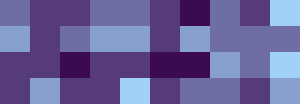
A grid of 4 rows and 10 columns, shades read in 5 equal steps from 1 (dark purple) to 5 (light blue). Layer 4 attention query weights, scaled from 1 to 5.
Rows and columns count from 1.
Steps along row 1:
down same up same down down up down up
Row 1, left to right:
3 2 2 3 3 2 1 3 2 5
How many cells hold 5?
3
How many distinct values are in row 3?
5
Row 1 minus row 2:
-1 0 -1 -1 -1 0 -3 0 -1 2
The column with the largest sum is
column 10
